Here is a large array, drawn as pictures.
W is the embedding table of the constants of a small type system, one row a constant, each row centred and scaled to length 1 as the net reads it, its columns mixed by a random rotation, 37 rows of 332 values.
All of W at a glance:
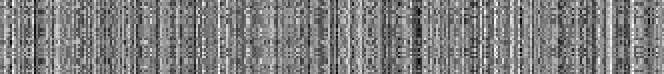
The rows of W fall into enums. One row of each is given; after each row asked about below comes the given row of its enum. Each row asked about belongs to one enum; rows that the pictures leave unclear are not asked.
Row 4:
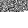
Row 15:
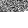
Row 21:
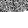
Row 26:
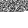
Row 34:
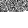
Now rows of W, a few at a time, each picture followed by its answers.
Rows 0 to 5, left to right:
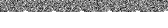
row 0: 34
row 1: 26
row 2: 26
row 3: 21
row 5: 15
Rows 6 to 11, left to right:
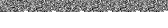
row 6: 15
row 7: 4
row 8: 26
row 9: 4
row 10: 4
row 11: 4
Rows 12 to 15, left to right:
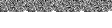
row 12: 34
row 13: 34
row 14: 15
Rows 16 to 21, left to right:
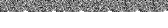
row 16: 34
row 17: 15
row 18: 34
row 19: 26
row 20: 21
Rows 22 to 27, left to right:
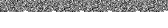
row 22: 34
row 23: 26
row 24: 4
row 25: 4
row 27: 4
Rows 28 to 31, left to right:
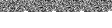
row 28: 26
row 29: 15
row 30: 15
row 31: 15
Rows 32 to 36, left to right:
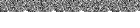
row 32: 34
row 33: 21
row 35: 26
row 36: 34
